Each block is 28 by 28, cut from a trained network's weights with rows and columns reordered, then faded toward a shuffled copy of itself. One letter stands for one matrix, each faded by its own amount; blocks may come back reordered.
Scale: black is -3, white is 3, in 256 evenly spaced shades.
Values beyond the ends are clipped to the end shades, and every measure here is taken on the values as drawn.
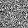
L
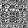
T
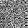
T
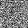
L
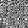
T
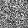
L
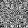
T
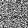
L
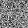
L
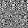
T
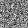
L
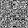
T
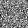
L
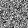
L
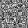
T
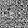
T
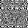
T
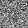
L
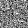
L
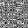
T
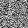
L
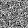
L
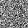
L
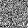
L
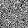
L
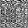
T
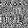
T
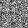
L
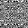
T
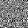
T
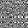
T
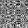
T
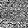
T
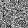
L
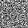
L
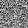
L
